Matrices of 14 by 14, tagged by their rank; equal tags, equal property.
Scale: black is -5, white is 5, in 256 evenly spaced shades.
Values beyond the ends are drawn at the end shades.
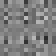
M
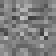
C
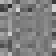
M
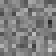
C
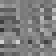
M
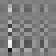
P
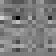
M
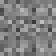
C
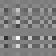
P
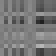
P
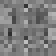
C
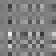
P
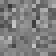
C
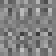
M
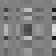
P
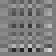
P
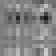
M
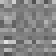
M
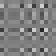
P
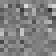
C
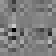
M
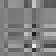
P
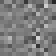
C
